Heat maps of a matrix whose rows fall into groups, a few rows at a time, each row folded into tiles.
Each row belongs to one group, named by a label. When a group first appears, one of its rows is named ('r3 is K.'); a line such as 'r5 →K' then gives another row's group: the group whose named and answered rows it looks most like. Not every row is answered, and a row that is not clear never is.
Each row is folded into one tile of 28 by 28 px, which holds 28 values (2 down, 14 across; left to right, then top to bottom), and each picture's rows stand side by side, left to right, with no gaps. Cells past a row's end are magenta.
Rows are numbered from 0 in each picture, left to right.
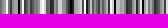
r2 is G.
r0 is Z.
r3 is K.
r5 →K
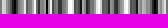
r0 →G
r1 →Z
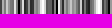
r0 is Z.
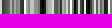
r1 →G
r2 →Z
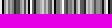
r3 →Z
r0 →K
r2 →Z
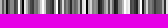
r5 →K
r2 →K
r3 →K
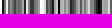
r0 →K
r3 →G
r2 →K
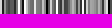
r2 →K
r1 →Z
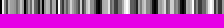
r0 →Z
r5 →G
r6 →G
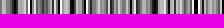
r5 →G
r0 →G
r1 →K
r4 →Z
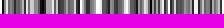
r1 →G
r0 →K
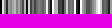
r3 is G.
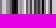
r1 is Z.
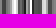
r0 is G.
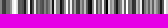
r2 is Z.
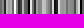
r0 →Z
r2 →Z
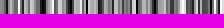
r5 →G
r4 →Z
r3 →K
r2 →G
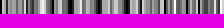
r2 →G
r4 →G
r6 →Z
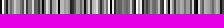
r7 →Z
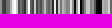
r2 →Z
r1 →K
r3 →G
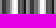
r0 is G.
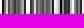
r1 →K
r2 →K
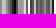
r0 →G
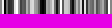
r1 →G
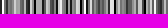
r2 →Z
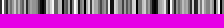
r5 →G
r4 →Z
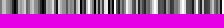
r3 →Z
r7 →K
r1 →G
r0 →G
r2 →Z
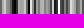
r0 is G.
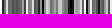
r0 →K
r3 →K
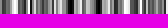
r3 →G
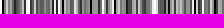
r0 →K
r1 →K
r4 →K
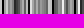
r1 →Z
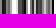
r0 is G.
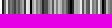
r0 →K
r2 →G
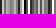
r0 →Z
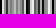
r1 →Z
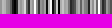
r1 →Z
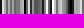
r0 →Z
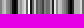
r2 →G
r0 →G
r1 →K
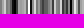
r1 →K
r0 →G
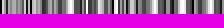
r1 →K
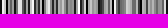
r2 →Z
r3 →K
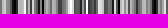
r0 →G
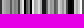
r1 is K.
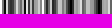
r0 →K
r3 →G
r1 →Z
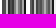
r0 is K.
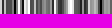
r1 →K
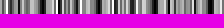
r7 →G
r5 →G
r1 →G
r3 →G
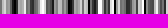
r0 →G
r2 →G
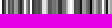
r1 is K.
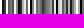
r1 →K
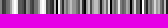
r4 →Z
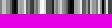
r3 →Z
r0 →G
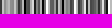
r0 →Z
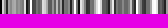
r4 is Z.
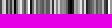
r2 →G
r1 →K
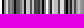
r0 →K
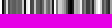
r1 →K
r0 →K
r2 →G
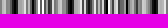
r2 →G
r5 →G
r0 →G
